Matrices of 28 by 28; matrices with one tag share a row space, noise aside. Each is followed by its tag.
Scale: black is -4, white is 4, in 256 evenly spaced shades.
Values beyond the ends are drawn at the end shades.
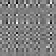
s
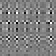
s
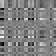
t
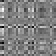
t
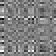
t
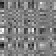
t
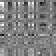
t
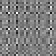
s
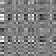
t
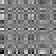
t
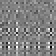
s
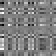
t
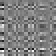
t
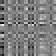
t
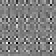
s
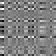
t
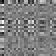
t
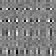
s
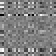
t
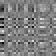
t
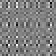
s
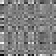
t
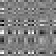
t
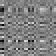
t
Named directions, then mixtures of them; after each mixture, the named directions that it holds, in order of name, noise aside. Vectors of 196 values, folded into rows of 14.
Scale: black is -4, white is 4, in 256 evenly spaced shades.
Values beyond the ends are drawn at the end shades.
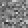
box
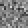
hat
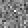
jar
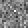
jar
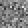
box, hat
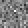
jar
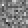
box, hat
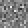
hat, jar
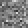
box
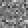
box, jar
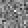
jar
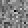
box, jar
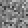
box, hat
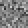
hat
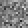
box, hat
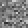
box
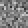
hat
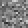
box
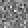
hat, jar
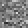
box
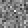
jar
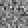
hat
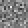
hat, jar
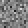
hat, jar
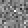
jar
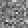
box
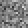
box, hat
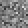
box, hat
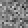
box, hat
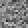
box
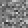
box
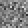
box, hat
